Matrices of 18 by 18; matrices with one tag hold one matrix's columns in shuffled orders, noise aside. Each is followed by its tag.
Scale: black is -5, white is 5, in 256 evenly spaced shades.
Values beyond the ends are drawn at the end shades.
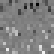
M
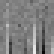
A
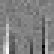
A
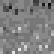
M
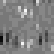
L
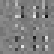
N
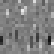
L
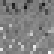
M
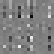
N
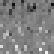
M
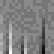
A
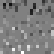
M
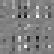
N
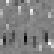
L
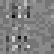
N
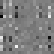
N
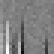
A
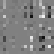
N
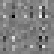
N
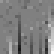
A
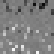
M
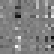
N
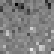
M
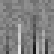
A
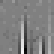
A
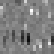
L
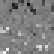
M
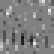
L
